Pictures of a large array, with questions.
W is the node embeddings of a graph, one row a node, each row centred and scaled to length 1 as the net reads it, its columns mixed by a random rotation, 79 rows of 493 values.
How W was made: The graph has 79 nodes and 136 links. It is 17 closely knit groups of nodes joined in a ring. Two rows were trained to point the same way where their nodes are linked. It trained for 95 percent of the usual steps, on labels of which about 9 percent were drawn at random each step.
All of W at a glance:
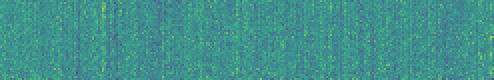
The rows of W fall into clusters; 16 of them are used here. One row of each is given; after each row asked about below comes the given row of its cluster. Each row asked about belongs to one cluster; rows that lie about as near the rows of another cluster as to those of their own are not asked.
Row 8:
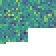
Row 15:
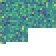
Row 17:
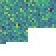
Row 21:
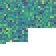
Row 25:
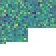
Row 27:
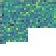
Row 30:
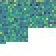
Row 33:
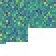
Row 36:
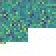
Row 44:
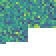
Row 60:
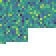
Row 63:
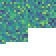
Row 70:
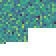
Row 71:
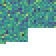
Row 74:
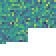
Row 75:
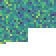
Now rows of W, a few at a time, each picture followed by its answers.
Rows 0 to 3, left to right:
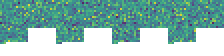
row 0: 27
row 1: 21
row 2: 21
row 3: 8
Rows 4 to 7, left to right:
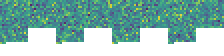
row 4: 30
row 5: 15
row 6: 30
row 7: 17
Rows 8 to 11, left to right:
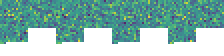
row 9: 15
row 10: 21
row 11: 8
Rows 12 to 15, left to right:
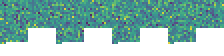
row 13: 21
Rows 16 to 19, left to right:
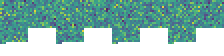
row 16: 63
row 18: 25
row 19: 60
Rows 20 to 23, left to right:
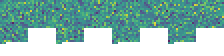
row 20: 21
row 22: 63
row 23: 27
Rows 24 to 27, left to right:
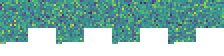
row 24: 36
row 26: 60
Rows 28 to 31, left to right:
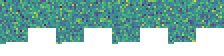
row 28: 60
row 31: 70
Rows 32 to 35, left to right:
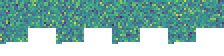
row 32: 33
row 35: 17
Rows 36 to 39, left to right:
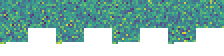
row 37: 36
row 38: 71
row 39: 44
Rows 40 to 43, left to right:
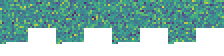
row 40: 74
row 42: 25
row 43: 27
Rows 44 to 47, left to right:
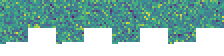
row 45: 25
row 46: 60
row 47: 17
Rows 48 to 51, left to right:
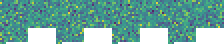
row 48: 33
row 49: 74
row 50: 33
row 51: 70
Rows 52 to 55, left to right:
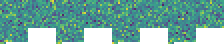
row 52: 75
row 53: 36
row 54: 75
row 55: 44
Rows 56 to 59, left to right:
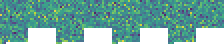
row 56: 8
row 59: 70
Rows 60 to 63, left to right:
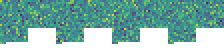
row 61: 33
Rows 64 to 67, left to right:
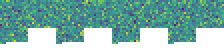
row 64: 25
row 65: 17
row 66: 70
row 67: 33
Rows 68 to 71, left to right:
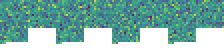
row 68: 15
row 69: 15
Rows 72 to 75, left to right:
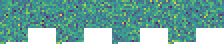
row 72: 36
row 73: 36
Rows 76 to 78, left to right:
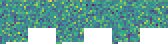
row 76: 27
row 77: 30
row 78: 25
